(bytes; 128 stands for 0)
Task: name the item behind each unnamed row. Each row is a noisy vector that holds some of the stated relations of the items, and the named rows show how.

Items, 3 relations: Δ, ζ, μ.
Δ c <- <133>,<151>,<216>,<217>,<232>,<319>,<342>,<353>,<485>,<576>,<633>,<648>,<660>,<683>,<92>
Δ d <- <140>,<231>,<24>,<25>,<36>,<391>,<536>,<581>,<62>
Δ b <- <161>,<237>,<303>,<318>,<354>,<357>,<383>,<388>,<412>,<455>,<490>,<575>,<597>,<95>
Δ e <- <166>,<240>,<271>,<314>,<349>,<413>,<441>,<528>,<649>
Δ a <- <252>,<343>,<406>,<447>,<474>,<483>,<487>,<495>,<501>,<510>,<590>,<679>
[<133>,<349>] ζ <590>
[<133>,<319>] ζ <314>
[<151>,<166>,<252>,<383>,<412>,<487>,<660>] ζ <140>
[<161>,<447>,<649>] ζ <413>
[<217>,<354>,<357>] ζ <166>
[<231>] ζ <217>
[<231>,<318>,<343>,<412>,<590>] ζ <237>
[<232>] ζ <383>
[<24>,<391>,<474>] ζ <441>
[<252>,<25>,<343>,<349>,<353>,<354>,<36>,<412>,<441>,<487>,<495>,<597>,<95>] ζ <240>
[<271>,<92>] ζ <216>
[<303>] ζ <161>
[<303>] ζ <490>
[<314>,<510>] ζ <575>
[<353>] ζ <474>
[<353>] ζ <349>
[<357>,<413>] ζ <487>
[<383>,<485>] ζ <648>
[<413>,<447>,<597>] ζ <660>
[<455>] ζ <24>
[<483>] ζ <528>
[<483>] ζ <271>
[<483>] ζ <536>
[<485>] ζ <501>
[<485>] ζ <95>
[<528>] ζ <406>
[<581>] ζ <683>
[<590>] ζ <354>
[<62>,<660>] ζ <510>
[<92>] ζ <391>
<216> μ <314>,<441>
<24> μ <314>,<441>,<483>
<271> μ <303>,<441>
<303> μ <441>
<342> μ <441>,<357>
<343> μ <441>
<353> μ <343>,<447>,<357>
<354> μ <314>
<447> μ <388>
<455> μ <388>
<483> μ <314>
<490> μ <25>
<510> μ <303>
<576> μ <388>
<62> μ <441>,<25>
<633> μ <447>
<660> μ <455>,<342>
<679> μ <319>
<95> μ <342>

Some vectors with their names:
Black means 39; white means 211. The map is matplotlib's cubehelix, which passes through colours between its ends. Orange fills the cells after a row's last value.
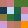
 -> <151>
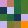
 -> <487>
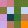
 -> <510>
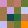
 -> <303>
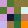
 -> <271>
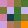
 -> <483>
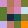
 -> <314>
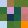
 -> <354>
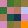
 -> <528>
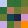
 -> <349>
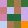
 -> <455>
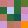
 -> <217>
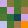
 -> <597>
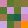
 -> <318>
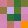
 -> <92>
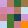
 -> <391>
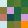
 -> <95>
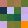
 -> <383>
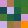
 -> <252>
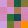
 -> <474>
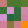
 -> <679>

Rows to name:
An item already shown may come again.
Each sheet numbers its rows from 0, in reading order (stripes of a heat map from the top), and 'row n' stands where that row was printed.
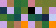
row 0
<252>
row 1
<166>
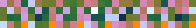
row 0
<357>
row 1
<354>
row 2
<679>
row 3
<660>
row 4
<216>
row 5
<447>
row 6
<314>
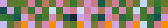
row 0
<412>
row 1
<536>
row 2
<649>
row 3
<474>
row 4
<536>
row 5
<36>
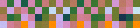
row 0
<388>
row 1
<490>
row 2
<342>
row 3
<575>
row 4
<314>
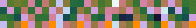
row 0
<412>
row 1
<237>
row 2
<353>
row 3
<590>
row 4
<441>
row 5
<413>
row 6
<252>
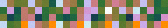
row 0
<354>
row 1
<343>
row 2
<25>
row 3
<24>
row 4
<161>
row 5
<495>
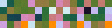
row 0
<240>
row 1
<62>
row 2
<447>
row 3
<140>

